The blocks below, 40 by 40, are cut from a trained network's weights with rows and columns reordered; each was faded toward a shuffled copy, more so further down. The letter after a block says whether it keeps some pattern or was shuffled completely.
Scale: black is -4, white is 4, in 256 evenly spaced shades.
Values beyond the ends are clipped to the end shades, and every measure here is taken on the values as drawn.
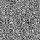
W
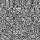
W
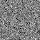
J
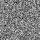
J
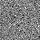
J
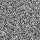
J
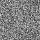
J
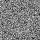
J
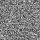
J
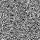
W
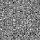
W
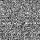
W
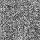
W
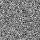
W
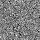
J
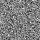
J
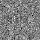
W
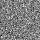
J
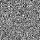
W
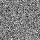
J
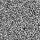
J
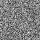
J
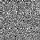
W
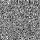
W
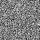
J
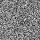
J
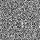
W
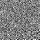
W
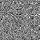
W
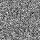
J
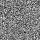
J
